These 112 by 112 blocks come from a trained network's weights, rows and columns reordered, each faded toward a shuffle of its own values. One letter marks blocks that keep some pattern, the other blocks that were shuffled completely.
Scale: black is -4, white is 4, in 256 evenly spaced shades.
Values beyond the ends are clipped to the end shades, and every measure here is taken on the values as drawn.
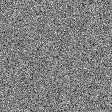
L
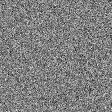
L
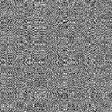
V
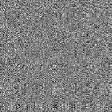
V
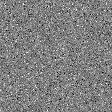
L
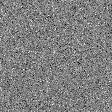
L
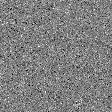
L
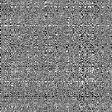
V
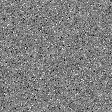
L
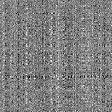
V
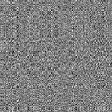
V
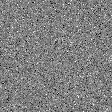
L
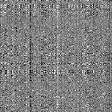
V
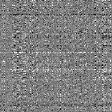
V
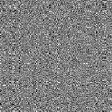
V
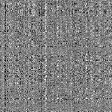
V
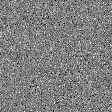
L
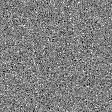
L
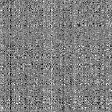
V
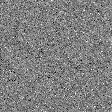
L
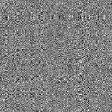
V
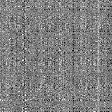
V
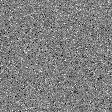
L
